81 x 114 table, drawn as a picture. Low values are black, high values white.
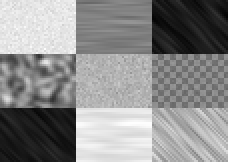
The table splits into 3 rows of 3 panels. Panel 1,1: very high, fine-grained, faint in contrast. Panel 1,2: middling, streaked across, faint in contrast. Panel 1,3: very low, slanting down to the right, faint in contrast. Panel 2,1: middling, blotchy, strong in contrast. Panel 2,2: high, fine-grained, faint in contrast. Panel 2,3: middling, checkered. Panel 3,1: very low, slanting down to the right, faint in contrast. Panel 3,2: very high, streaked across, faint in contrast. Panel 3,3: high, slanting down to the right.
